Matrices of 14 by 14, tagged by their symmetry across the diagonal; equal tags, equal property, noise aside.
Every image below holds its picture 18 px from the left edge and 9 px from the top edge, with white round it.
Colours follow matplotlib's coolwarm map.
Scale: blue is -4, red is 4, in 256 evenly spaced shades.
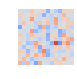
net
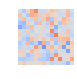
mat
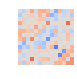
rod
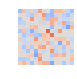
net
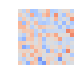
mat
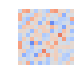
rod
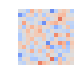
net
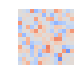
rod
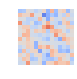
net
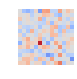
net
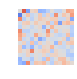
mat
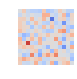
mat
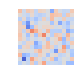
net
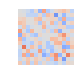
mat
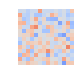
net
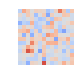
net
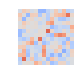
rod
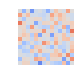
mat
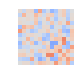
rod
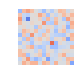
rod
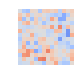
mat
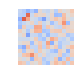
rod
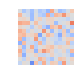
mat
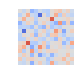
rod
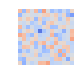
rod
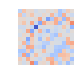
rod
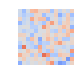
net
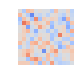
mat
